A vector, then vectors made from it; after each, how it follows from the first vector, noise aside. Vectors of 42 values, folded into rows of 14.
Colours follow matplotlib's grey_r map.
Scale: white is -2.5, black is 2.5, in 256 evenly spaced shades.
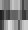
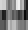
reversed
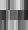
reversed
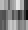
reversed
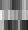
negated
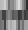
reversed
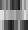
negated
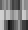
negated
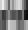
reversed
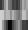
negated
